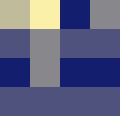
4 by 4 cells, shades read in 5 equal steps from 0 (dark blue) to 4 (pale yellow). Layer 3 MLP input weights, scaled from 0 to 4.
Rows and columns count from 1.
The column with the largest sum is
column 2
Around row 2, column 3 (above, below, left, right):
0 0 2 1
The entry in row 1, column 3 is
0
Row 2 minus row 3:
1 0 1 1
